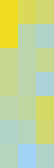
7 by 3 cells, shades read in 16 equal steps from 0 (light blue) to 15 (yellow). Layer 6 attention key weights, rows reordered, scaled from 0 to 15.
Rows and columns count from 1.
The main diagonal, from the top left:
15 5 7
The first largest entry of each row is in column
1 1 1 1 3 3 1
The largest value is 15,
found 2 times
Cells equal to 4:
2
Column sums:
56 36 43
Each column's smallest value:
3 0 2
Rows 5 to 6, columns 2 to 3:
6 10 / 4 9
